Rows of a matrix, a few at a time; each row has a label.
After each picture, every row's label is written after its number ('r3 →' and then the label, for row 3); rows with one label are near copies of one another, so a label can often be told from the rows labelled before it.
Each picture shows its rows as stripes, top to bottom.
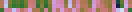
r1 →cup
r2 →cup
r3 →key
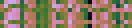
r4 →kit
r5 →cup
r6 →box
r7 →kit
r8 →kit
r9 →cup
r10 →kit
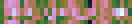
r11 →kit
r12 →kit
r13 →key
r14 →key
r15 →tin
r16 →kit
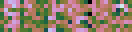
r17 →kit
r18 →key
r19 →cup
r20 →kit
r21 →tin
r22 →box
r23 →kit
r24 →tin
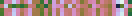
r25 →key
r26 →cup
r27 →key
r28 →key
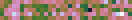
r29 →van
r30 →box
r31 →kit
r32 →key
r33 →box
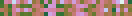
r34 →key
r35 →tin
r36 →van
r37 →tin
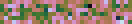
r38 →van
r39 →kit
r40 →tin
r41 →box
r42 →cup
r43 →key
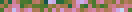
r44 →tin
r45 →box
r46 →key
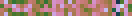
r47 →cup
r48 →key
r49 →van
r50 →cup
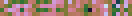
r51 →cup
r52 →van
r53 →kit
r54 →van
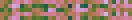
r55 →van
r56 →box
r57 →tin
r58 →van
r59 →box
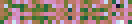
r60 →van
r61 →cup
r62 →box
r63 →van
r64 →box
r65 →key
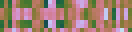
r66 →tin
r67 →tin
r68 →van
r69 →van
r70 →van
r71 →tin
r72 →tin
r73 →key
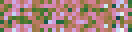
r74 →key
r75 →van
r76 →box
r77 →key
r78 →cup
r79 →tin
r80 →van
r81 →key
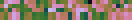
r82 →kit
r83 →cup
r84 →tin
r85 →box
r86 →box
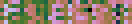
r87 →box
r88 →cup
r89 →kit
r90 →cup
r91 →tin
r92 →cup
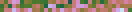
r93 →box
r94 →tin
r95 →key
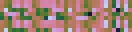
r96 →van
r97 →van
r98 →cup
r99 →kit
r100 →tin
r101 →van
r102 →van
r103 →cup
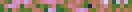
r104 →van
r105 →kit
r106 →tin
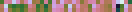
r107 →key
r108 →cup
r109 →cup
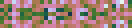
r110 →key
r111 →van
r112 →tin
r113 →box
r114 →tin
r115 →key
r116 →van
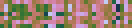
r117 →van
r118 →cup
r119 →cup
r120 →tin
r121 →cup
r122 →van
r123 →tin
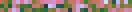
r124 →van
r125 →tin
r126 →box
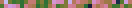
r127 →cup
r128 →kit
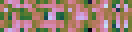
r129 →kit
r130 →van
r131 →cup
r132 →tin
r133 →tin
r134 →van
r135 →van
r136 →kit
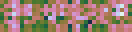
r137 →box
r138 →key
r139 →van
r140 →key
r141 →tin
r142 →kit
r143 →box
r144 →box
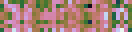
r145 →cup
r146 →kit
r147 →key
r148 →van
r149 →van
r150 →kit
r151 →van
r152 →key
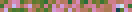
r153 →box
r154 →key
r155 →cup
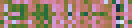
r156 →van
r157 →cup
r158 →cup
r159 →box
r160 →cup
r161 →key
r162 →cup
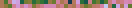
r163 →box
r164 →van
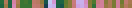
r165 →tin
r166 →tin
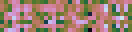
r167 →box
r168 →van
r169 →van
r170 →kit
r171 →key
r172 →tin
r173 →van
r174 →kit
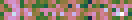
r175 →kit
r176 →box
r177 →van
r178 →key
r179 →kit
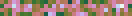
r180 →box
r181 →key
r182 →van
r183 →tin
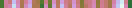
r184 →key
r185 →key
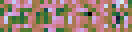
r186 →key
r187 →van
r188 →tin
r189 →kit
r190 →cup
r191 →cup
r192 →van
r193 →tin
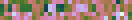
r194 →cup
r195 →tin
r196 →tin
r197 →key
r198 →van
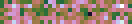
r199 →tin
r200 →key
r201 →box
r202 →kit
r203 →van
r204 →key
